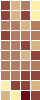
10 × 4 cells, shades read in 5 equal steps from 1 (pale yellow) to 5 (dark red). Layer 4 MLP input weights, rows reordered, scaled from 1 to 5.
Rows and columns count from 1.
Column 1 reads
4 4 3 4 3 3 3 3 1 2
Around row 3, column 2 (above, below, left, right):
2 3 3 2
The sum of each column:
30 27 34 27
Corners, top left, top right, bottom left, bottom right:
4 1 2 4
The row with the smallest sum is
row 1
